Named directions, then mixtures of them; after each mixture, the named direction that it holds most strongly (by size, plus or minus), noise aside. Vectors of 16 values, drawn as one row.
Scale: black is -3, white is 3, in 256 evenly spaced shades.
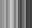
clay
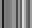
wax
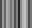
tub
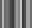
wax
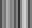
tub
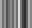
tub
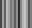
tub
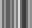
tub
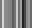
wax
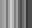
clay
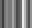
wax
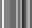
wax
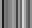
wax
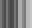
clay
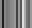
wax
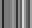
wax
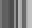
clay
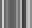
wax
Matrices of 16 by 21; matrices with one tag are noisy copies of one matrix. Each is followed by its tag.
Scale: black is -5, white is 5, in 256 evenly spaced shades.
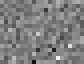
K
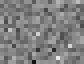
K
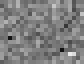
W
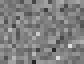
K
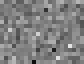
K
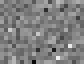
K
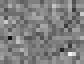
W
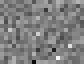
K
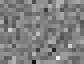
K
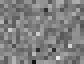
K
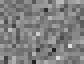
K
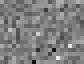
K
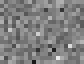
K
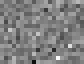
K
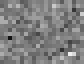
W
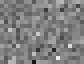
K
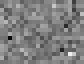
W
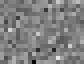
K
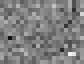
W
